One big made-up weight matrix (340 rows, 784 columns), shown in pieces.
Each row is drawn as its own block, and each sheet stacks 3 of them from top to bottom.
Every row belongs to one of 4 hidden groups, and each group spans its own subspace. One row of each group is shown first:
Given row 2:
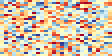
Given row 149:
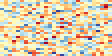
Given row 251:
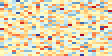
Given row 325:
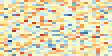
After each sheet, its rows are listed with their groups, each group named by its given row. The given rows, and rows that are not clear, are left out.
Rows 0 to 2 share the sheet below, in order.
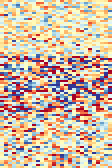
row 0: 2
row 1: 325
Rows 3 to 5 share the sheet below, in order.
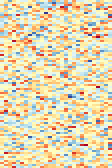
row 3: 2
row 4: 149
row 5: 325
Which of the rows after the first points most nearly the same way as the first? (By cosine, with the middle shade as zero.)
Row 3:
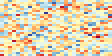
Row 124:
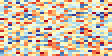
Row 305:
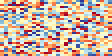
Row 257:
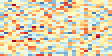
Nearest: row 257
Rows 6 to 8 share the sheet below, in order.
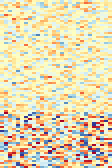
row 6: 2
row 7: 149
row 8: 251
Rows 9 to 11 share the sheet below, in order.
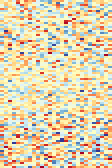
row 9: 251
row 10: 251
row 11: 325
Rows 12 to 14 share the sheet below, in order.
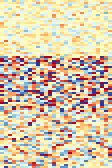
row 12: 325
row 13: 251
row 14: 149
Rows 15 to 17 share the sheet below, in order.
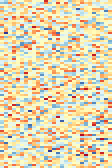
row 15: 2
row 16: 325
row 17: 251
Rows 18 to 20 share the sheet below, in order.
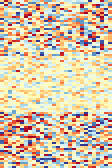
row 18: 251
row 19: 325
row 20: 325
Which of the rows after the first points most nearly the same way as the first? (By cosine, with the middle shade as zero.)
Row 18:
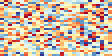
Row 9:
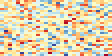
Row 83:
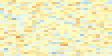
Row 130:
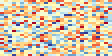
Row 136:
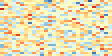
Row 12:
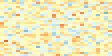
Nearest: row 136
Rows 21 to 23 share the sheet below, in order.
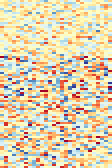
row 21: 149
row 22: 325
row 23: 149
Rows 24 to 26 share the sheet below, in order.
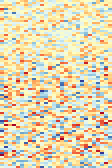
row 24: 325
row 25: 325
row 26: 325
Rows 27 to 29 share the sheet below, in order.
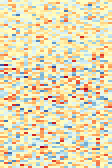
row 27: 149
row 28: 325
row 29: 325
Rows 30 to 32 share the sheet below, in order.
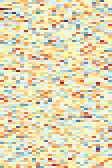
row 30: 325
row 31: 325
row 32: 2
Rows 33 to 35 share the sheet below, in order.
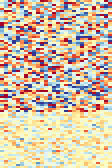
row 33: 149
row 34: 325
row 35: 2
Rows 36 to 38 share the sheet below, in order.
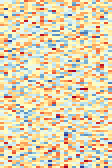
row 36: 325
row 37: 325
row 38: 251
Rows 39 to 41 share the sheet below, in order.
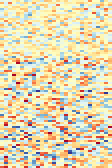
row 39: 251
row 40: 2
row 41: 149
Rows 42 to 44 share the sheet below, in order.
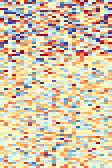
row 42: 325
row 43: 2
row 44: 149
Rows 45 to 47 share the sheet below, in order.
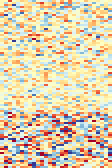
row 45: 2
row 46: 2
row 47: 149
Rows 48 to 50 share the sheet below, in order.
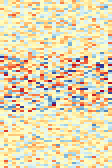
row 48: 149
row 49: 325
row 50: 2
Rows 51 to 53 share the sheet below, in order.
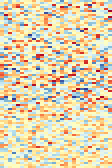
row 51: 2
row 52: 325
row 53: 2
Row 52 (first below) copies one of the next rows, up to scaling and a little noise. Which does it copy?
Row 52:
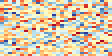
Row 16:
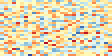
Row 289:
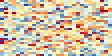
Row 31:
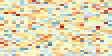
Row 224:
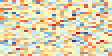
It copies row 224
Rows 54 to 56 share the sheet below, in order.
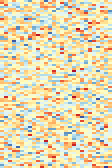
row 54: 2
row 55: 325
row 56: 251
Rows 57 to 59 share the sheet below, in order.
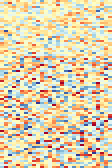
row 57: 251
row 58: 325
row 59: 251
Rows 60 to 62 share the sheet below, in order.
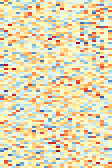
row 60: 251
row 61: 325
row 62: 2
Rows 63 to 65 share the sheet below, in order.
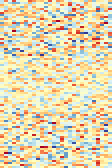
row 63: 325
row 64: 149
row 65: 325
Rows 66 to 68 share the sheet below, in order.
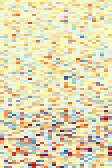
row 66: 149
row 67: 251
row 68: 149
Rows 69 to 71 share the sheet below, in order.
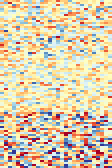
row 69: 251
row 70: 2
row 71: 251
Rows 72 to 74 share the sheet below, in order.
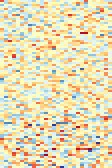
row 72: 325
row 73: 325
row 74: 149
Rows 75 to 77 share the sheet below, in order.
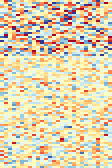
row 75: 149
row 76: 2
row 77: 325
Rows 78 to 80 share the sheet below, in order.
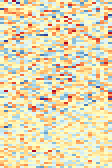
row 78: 325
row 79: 149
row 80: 2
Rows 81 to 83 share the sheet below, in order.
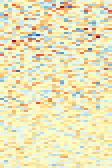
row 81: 2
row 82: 325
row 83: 2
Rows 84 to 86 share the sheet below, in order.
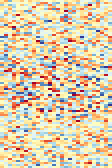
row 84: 149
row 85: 2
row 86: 2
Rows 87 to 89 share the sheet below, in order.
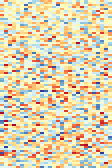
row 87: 251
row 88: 325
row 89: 325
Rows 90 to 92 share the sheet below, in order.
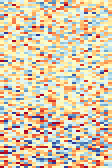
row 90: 2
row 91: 251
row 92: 325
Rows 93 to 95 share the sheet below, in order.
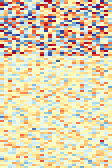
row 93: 251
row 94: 251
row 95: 251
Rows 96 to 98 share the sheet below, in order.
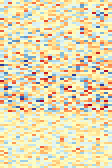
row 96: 251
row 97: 251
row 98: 325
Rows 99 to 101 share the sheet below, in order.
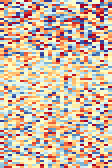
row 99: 251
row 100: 251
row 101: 251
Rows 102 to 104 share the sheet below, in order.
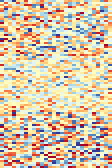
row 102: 325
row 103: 325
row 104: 325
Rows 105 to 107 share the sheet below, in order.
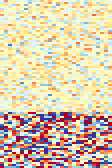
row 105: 251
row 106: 2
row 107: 2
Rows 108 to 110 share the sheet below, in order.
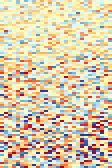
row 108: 251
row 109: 325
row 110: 251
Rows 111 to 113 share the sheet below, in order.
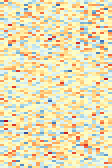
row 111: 251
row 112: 325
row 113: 325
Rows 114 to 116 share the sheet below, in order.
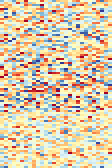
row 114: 325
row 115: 2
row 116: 149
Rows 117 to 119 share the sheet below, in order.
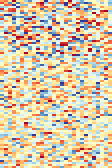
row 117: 2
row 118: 325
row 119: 149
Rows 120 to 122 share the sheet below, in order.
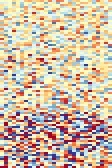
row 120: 325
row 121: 2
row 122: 149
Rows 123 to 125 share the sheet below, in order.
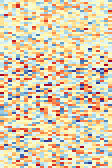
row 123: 2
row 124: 251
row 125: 2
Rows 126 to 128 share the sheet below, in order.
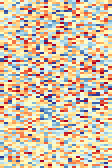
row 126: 149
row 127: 251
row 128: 251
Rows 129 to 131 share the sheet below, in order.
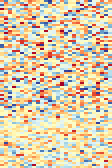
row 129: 251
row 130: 325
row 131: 251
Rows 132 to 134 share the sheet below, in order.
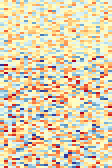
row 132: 325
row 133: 325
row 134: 2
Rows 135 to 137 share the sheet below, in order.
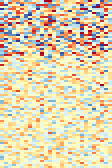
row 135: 251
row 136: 251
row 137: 251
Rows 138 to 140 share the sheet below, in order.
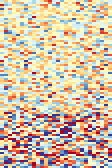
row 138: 251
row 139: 251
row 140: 149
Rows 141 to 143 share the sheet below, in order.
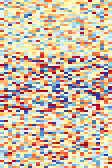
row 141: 251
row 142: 325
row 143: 325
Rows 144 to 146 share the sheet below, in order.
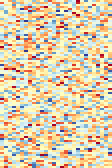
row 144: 149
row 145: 325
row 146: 149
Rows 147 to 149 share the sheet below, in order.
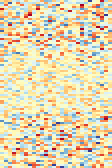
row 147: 251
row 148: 251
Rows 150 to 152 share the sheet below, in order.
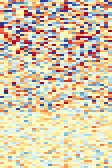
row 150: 149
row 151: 149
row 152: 251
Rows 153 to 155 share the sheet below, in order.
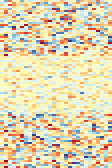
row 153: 149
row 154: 149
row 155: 2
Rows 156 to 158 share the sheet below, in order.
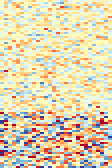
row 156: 2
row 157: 2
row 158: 325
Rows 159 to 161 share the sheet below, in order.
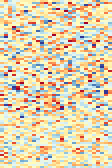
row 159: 149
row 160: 2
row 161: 325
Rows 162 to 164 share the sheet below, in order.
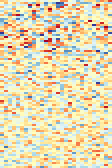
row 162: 2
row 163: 251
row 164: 325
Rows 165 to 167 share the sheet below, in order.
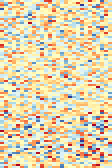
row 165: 251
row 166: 149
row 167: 251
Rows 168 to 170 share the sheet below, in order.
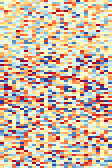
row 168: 149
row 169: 251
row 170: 2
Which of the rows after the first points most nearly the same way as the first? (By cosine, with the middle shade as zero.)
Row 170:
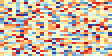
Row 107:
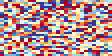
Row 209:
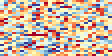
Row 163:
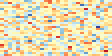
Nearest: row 107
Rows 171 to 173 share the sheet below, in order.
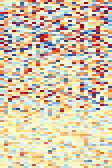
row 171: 325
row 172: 251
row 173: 251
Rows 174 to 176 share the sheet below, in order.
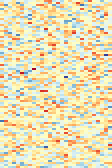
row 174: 251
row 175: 325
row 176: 325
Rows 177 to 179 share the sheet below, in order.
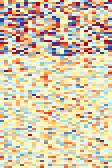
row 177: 2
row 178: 2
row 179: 251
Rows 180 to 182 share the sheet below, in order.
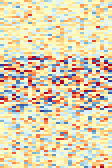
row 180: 251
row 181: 325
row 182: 149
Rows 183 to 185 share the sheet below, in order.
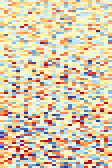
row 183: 149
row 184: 149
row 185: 2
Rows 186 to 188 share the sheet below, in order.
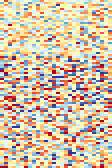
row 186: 251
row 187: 325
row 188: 149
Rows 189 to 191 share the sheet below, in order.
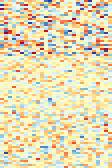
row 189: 251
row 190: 325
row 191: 325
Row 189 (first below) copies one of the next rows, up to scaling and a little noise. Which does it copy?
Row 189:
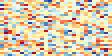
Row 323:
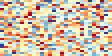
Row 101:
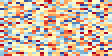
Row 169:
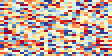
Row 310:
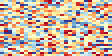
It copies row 169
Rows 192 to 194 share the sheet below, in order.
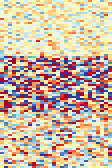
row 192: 251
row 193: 149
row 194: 149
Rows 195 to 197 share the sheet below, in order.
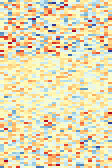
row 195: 2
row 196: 325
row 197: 2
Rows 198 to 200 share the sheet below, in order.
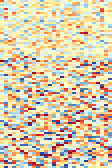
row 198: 325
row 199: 251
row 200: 149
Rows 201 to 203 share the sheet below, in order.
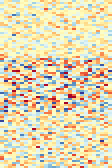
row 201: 149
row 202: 149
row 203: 251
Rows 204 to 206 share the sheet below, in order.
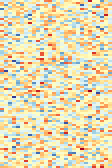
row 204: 251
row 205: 2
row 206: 149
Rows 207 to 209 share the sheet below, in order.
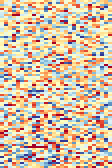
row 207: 149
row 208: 2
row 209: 2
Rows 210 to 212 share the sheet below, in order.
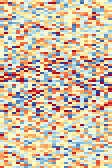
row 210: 2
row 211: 2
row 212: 325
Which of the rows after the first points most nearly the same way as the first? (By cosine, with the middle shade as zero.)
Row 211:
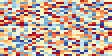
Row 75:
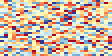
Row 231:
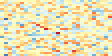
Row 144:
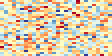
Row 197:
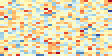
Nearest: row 197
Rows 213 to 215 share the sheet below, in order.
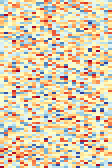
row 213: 2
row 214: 149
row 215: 2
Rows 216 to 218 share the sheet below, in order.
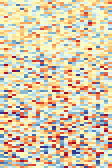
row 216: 2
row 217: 325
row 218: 325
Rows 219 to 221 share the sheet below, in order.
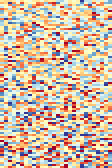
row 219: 2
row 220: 2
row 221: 251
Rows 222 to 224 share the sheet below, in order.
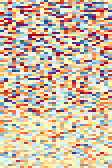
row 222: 2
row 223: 149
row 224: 325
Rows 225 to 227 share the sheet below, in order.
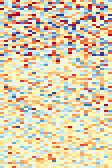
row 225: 149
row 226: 251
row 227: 325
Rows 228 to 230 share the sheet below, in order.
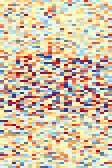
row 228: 2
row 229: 251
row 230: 325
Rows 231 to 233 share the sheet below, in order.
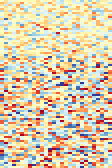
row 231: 2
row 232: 325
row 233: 251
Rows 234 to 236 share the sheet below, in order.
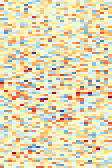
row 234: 251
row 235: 149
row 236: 2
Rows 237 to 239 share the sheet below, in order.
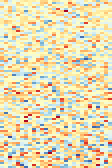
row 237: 149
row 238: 2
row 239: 251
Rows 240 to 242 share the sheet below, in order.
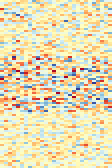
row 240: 325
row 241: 325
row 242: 325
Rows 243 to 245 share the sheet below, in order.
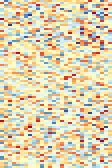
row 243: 251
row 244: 251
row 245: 251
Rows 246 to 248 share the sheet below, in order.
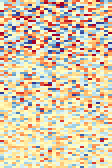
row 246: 2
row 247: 2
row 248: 251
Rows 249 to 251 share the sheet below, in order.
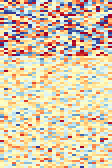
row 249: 325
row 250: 2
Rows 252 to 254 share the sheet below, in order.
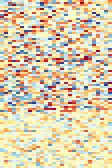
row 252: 2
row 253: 2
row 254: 2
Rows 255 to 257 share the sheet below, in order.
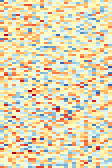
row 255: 325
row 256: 2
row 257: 2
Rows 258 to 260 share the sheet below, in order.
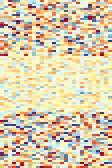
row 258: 149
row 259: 149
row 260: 325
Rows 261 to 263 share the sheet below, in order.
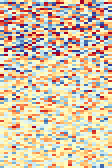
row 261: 2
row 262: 325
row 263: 149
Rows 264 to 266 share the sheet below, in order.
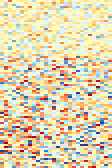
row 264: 2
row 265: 149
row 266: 325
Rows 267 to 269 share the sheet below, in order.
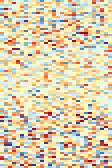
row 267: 325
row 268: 2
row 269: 251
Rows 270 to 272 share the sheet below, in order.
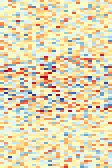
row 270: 149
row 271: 2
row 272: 251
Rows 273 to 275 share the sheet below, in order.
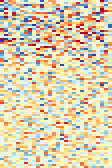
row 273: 325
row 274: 251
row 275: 149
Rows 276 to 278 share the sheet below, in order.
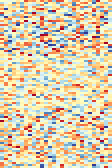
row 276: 325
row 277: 2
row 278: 251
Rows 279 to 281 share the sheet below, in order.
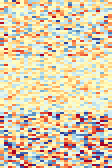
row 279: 325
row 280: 325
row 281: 251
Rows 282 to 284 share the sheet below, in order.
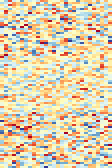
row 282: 149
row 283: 325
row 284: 325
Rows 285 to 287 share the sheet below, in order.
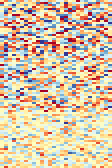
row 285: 149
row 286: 325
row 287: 149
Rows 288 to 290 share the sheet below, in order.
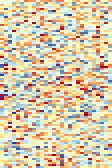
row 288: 325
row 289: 325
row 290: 2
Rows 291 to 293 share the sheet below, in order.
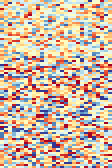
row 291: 251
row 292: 325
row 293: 2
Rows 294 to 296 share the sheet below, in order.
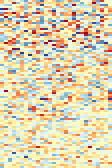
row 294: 325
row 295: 149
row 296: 2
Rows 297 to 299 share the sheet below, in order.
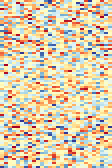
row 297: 251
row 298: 325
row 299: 149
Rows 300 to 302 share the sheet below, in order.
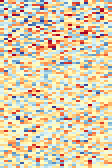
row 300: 325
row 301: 2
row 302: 2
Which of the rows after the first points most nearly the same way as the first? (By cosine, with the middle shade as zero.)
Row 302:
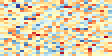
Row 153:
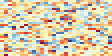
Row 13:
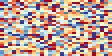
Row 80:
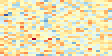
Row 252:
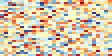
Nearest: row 80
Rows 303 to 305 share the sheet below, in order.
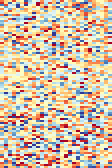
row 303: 2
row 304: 149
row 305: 2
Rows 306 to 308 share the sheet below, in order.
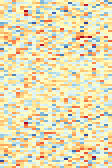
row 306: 149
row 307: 2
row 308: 149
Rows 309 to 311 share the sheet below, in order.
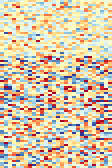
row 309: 2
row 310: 251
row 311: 251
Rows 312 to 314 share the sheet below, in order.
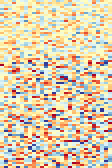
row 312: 325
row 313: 149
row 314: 2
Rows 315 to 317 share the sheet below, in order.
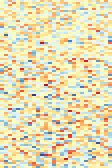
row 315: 149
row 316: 2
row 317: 149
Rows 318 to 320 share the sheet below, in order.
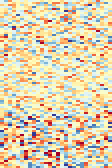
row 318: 149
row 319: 251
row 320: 2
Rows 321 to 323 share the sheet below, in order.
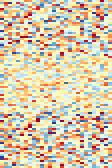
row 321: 251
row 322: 2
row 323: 251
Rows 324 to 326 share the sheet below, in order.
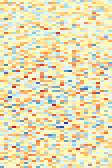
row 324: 2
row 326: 149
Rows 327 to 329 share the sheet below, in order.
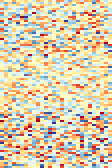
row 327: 325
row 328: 2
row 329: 251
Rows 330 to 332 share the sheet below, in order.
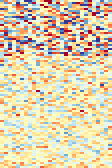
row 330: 251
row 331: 251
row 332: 325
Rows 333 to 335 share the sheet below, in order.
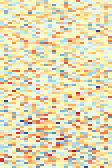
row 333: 149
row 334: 149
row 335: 149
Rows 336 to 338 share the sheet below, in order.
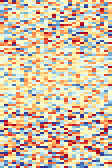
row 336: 325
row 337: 2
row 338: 325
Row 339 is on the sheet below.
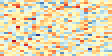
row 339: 2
